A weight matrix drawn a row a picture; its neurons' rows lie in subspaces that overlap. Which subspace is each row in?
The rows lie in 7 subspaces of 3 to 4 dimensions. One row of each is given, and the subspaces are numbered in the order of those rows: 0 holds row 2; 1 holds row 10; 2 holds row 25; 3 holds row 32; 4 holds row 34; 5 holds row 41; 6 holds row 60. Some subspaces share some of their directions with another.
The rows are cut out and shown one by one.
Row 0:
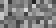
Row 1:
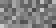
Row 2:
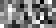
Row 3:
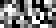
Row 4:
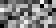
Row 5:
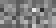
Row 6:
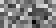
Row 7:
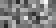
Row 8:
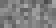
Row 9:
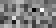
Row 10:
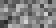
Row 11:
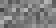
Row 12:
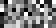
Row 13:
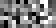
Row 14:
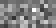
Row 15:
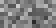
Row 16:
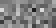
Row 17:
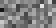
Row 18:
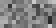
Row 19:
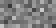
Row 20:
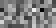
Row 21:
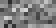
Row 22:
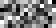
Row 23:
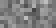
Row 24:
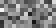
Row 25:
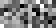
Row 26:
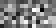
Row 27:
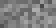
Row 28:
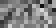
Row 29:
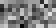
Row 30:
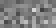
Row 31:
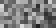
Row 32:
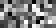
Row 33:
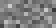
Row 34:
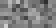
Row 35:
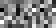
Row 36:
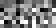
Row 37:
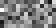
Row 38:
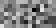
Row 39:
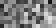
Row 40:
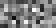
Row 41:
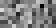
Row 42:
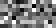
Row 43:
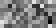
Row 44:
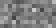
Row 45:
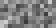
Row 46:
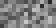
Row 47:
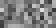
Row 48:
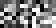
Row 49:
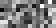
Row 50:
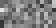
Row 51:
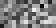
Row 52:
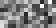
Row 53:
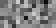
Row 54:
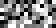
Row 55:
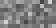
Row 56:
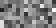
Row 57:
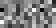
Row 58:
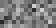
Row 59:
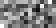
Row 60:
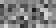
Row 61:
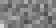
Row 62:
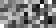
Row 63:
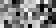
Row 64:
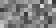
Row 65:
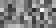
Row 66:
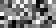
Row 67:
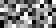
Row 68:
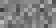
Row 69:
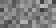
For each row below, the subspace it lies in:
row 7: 4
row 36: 1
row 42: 3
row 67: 5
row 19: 1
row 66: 2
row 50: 2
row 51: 4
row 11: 4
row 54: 2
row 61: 1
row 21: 4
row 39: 6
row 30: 1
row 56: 1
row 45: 1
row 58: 3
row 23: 4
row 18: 3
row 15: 5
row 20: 0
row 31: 6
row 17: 5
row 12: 3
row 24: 5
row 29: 6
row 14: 6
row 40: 3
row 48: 2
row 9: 3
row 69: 1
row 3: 0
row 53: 4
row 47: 0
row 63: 5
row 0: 3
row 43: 3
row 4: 6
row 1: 1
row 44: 3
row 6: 5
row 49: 5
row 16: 0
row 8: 4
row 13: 4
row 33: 1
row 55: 1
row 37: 5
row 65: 0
